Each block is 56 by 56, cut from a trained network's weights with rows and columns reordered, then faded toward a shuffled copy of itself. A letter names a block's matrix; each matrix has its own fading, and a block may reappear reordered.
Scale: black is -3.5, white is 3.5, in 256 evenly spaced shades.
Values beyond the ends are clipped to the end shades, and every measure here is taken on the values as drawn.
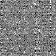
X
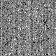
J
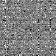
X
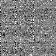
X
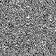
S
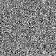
S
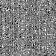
J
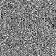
S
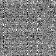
X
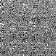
X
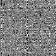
X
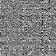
X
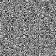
S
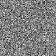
S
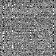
X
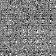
X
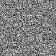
S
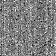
J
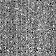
J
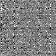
X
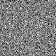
S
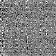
X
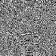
S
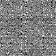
X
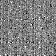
J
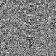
S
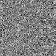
S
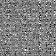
X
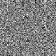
S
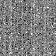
J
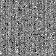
J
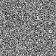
S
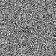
S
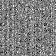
J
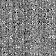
J
